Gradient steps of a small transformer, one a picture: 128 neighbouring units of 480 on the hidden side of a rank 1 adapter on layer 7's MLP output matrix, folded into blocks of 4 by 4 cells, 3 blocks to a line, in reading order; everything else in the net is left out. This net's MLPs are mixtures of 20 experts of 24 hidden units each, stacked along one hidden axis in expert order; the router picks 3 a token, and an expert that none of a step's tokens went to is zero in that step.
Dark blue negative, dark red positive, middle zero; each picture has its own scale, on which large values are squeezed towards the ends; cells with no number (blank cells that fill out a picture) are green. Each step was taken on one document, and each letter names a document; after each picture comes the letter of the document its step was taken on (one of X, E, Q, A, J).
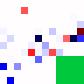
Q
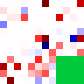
Q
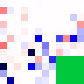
Q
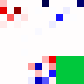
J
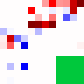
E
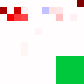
J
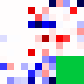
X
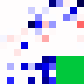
X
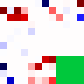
J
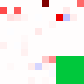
J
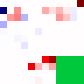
J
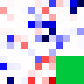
E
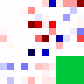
X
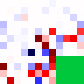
Q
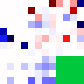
X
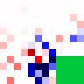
Q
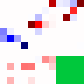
X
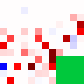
Q
